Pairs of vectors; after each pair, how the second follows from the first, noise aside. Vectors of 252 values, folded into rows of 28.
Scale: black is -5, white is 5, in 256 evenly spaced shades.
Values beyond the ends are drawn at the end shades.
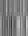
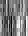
scaled up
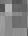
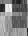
scaled up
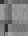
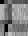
scaled up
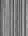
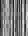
scaled up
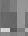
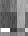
scaled up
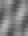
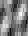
scaled up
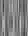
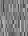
sign-scrambled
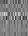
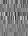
sign-scrambled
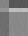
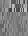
sign-scrambled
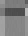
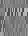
sign-scrambled
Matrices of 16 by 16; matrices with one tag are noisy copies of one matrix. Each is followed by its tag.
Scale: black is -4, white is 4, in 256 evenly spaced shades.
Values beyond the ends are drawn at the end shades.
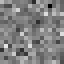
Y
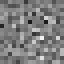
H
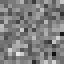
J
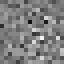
H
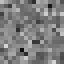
Y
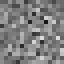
H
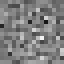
H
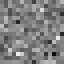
J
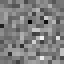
H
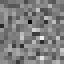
H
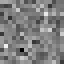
Y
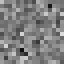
Y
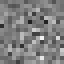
H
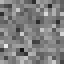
Y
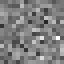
H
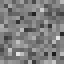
J
